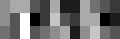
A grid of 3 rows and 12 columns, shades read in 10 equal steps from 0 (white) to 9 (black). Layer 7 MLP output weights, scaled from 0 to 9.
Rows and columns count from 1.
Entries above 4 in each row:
7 7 7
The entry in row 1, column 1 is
4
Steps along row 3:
up down up down down down up down down up up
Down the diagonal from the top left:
4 6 0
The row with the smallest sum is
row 3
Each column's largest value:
5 6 3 9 7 4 8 8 4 5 9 8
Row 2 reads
4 6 0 9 7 2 6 7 3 3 9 8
